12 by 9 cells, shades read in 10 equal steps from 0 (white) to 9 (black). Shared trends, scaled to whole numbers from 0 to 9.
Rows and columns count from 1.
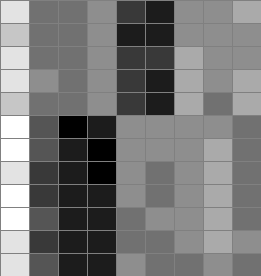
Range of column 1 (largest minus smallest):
2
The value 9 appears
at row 6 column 3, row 7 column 4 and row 8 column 4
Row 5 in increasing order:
2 3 3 4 5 5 5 7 8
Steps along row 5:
up same down up up down up down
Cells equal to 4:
31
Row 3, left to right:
1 5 5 4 7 7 3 4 4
